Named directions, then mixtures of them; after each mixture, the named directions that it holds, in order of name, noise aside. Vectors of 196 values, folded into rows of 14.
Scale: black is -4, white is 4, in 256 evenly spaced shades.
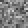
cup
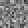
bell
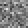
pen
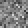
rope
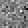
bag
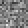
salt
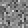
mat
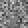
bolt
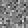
cup, mat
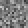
bell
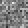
bag, bolt, salt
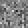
mat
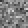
cup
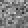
bag, cup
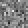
cup, mat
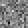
mat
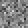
mat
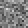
bell, cup, pen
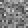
cup, pen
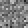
bell, bolt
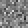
bell, mat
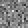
mat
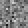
bell, salt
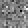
bag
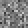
mat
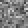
cup
